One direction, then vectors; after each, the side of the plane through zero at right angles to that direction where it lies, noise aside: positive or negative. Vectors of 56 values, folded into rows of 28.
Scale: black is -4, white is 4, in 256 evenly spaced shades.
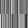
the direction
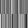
positive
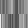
positive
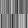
positive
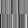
negative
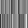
negative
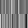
positive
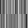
positive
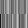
negative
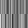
positive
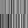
negative
